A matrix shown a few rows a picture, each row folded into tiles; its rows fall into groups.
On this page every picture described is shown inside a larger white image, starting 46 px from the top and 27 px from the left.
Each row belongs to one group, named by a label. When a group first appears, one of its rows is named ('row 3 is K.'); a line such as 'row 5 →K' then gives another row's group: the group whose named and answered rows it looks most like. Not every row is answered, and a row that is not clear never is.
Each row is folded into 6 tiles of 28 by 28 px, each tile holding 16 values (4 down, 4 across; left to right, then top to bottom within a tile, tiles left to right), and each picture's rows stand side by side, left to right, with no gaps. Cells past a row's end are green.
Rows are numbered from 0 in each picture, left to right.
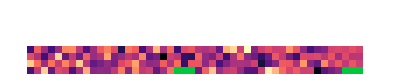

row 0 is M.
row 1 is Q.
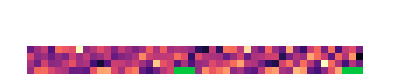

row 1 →Q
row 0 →Q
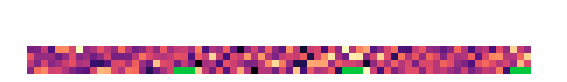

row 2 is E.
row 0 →Q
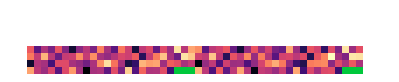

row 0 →E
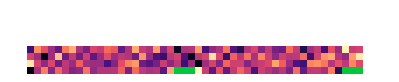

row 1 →E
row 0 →M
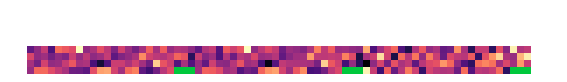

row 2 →E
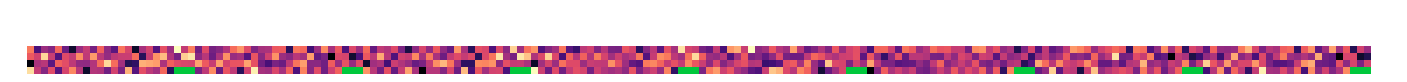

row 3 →E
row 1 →M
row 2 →E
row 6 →M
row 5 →M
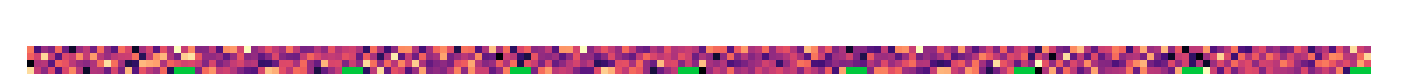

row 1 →Q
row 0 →E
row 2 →M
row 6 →M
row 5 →Q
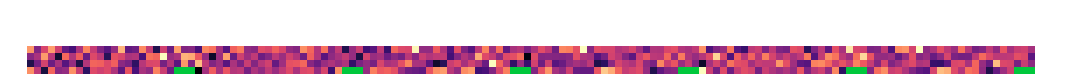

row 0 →E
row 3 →Q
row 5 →Q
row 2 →Q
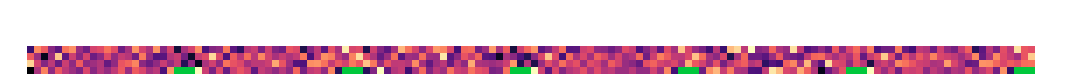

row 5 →E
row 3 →E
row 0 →M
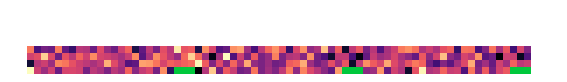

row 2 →M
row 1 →M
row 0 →E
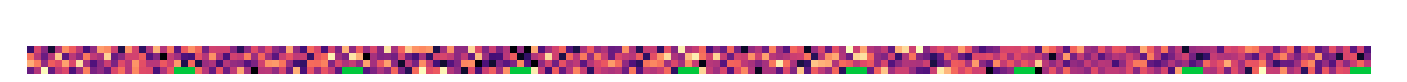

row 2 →M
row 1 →E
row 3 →E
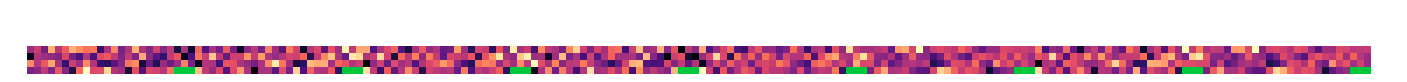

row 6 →E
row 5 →Q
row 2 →E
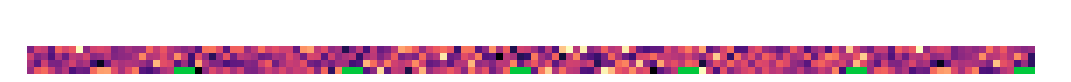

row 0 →Q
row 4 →E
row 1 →M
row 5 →Q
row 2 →M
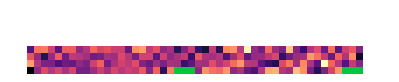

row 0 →M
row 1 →Q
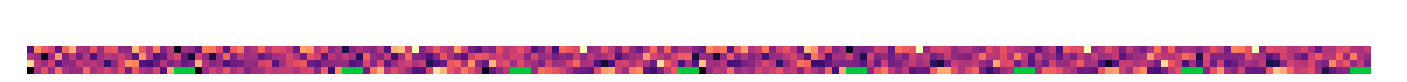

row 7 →Q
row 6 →Q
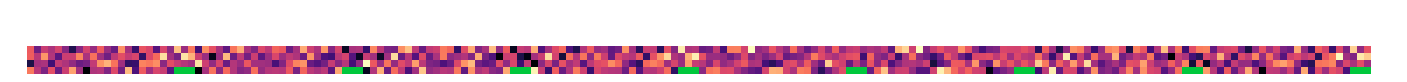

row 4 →Q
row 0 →E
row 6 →M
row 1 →M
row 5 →Q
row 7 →E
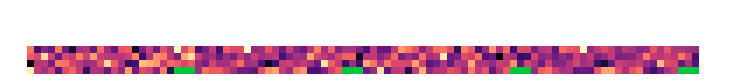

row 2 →M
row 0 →E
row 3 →Q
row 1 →Q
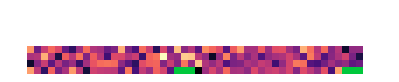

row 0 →E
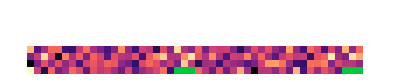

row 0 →E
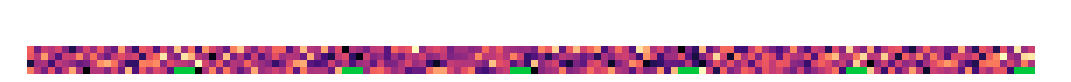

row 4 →E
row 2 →Q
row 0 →E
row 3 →M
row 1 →M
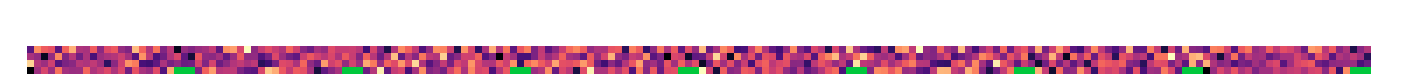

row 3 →M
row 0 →M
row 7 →M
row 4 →E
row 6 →E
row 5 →Q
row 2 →M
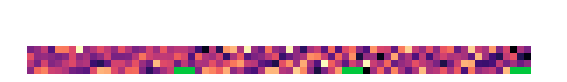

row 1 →Q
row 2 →M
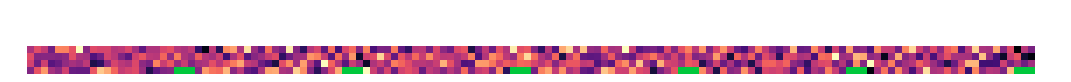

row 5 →M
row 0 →Q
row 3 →Q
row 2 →E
